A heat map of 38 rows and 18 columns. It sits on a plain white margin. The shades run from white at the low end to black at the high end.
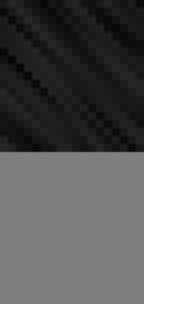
The table splits into 2 rows of 1 panel. Panel 1,1: very high, slanting down to the right, faint in contrast. Panel 2,1: middling, flat.
